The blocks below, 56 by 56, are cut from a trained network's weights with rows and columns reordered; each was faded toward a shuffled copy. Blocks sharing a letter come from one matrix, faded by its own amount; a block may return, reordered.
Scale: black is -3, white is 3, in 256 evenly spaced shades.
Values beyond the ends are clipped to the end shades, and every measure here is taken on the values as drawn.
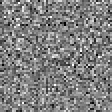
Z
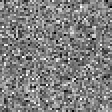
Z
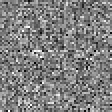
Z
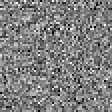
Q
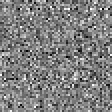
Q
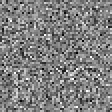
Z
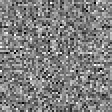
Z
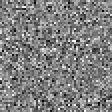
Z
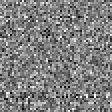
Q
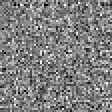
Z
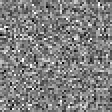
Z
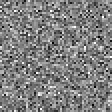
Q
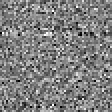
Q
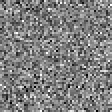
Z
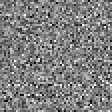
Q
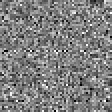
Q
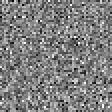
Q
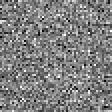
Z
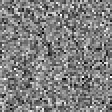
Q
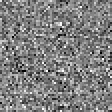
Z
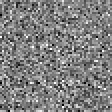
Z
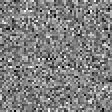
Q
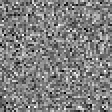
Z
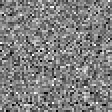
Q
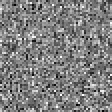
Z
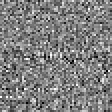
Q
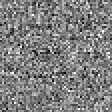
Q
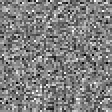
Q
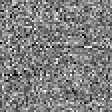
Q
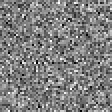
Z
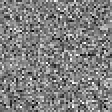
Z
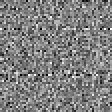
Q
